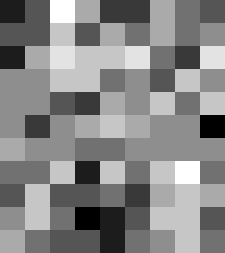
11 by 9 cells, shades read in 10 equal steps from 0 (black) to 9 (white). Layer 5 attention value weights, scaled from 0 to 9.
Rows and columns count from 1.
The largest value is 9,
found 2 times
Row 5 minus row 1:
4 2 -6 -4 4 3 1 0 4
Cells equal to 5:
20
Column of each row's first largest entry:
3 3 3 3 7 5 1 8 2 2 8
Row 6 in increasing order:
0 2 5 5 5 5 6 6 7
